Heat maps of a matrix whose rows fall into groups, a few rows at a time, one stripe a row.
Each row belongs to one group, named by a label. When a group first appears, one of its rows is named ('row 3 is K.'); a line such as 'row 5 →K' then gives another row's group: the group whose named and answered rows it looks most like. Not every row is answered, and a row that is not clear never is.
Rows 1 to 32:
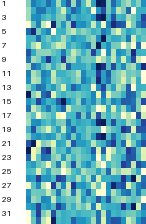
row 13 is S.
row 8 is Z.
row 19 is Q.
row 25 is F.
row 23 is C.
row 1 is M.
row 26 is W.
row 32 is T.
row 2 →S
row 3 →M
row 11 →F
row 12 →F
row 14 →C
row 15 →W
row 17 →F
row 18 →M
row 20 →M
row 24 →Q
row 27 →T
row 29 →F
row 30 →W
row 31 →T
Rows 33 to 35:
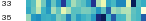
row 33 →Z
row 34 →F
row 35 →M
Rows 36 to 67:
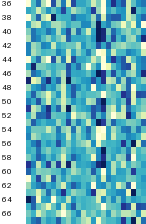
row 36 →T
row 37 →Z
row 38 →T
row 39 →F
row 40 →M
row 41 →M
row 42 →F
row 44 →T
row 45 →Q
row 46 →M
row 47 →C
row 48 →S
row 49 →Q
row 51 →C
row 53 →M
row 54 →Q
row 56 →W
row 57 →S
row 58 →S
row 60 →Z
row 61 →T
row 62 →S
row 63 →Z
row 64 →C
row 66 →F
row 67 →W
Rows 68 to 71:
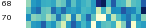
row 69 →W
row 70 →Q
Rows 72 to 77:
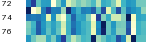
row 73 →C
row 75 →S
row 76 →S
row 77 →Z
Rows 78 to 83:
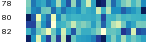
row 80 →C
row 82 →Q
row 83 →C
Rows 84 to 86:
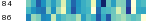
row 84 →S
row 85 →S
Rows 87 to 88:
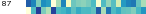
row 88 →T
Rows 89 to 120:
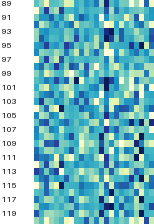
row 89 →F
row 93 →M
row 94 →M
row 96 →Q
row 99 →F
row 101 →F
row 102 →S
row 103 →Q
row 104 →T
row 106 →W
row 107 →F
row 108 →Z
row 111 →S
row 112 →T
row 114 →W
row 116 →S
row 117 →Z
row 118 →M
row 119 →Z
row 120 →F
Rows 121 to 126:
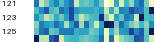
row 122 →W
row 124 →M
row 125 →W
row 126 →C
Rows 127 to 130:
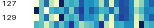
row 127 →T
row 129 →T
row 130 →Z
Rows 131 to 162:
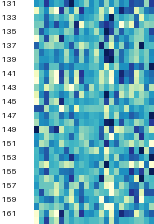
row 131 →W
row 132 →T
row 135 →M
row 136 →T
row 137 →Z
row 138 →M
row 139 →M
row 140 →W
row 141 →T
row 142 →T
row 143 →F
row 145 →T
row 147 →W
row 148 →M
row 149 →C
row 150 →Z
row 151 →F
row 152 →W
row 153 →W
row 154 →F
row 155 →W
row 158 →Q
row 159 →S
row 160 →Q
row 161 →T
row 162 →T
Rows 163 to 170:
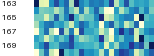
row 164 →Q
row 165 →Z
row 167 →T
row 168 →Z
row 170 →T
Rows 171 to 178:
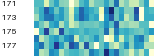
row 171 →F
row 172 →S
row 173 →S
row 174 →F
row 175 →T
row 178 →F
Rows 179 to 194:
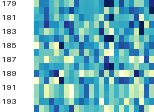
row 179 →M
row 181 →S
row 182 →W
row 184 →M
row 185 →T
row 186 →Q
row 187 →F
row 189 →C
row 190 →T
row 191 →F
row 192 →F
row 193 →S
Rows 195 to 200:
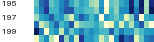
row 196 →W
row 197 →S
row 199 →C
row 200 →T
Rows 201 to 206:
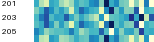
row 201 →F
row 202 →S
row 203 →W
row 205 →Z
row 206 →F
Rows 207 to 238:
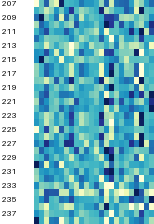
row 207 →T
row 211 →W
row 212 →Z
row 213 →F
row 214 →S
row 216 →S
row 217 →S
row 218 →Z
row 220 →W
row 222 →W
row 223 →Z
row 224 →Z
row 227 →W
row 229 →S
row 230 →C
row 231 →M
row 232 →S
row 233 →Q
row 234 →C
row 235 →W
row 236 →F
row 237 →Z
